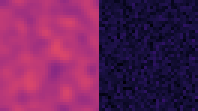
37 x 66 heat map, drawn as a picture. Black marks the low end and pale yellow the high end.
It is made of 1 by 2 panels. Panel 1,1: middling, blotchy, faint in contrast. Panel 1,2: very low, fine-grained, faint in contrast.
